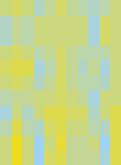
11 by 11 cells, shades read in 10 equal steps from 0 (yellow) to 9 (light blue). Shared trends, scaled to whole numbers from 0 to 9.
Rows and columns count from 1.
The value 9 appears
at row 10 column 4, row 10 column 10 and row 11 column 4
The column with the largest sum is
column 9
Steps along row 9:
down up up down down up same up up down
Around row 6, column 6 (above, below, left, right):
3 3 5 5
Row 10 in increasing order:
0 1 2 4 4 4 4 5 5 9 9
